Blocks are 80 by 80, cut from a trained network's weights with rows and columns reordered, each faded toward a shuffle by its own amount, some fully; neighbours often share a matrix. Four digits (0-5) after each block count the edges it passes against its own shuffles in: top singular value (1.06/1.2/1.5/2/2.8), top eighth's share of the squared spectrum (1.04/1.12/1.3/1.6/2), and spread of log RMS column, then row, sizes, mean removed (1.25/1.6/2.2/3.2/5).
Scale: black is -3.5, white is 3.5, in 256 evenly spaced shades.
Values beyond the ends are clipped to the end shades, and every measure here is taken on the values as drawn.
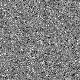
0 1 0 0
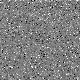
0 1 0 0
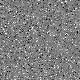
0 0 0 0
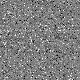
1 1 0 0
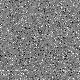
0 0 0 0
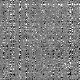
3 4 4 1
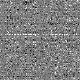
3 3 3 1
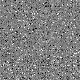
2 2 0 1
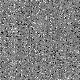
2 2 0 1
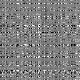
4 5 2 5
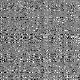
3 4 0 4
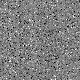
1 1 0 0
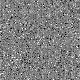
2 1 0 1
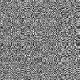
4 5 3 2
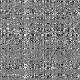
4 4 1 4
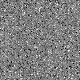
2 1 0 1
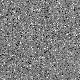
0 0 0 0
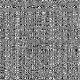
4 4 1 4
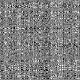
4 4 1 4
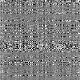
4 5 1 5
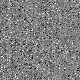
2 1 0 0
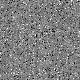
1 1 0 0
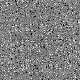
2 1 0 1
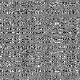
3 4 1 4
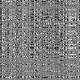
4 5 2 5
